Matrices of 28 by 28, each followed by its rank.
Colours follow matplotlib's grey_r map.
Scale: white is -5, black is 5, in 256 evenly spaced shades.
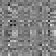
three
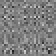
three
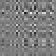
two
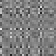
two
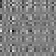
two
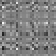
two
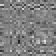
three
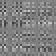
two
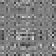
three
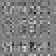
three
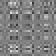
two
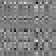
two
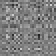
three
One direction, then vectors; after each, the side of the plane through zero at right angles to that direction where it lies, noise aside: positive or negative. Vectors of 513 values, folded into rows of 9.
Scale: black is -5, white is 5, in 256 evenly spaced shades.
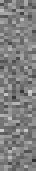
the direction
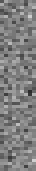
negative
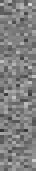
negative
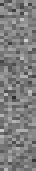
positive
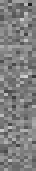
positive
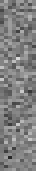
negative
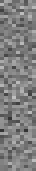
negative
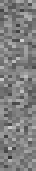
negative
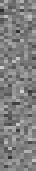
negative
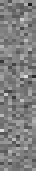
positive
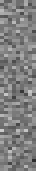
positive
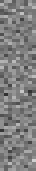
negative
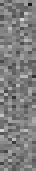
positive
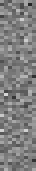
positive
